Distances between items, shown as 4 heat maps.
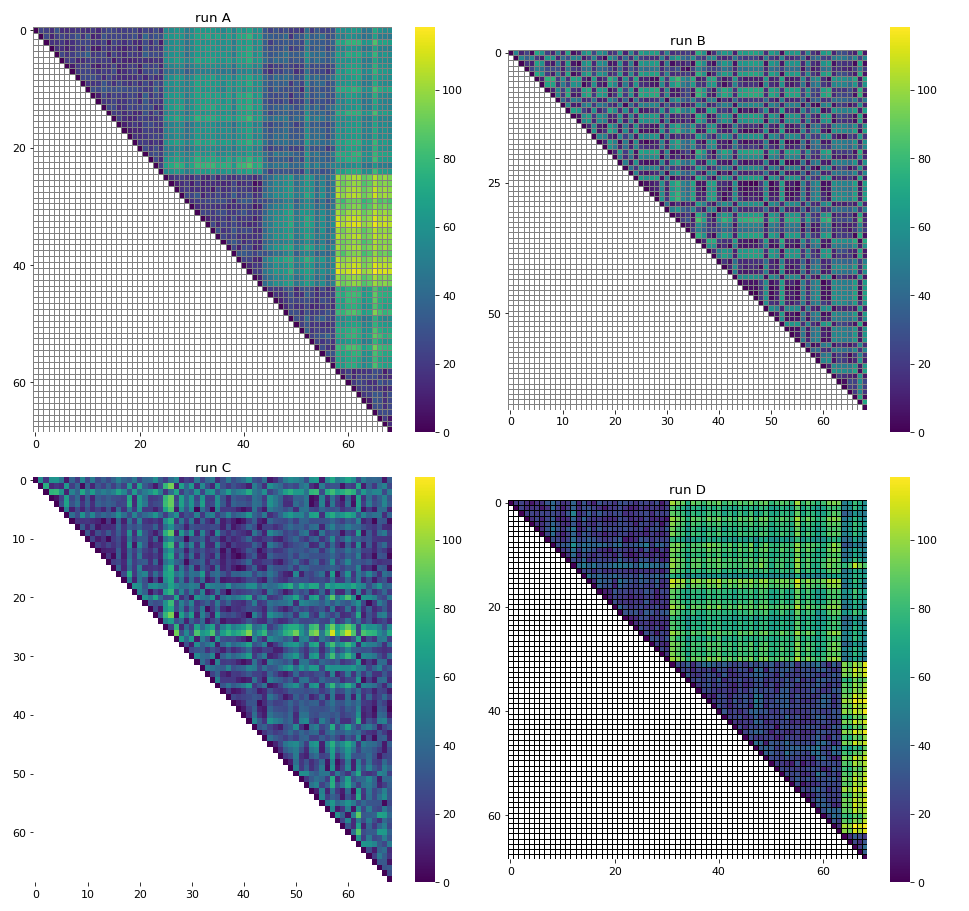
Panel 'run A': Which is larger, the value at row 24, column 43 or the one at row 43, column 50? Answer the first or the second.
the first
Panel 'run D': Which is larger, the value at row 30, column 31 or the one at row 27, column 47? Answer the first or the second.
the first
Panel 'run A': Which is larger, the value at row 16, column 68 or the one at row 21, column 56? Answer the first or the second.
the first
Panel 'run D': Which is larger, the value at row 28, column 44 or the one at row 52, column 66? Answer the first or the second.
the second
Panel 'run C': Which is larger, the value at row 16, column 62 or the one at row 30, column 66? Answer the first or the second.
the first
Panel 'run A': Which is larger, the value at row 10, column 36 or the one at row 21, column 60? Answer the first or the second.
the second
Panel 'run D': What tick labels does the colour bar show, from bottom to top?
0, 20, 40, 60, 80, 100
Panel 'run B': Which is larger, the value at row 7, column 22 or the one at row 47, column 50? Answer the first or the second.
the first
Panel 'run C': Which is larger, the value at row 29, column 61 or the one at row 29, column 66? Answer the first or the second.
the first
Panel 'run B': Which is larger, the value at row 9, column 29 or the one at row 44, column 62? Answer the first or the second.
the second
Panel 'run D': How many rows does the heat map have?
69
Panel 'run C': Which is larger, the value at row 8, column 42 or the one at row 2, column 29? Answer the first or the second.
the second
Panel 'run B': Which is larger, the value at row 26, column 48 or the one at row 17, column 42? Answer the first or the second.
the first
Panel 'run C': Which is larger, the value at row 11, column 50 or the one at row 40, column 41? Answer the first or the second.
the first
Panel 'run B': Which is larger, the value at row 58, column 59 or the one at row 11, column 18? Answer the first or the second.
the second
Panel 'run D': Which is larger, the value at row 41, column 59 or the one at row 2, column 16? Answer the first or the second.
the first
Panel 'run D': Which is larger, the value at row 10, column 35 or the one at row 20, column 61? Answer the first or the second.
the second
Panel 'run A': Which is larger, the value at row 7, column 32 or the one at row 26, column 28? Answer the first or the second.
the first
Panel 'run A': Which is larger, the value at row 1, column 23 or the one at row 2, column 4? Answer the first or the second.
the first
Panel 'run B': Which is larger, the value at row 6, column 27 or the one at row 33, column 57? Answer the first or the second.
the second
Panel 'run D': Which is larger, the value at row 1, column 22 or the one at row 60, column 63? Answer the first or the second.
the second
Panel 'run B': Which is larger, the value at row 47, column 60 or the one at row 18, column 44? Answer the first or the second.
the second
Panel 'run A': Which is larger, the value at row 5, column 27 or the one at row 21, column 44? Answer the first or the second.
the first
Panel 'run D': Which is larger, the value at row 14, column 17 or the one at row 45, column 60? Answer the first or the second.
the first
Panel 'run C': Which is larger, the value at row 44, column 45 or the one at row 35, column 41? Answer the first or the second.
the second
